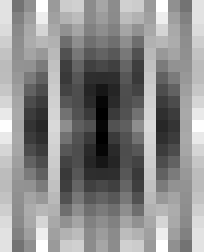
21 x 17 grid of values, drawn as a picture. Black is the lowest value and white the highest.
Streaks run downward. It mirrors both left to right and top to bottom. The centre is the ninth with the lowest average.
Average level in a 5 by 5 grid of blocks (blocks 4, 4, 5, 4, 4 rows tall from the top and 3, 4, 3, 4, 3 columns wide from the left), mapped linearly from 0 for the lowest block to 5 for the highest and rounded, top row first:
5 5 3 5 5
4 3 1 3 4
4 3 0 3 4
4 3 1 3 4
5 5 3 5 5
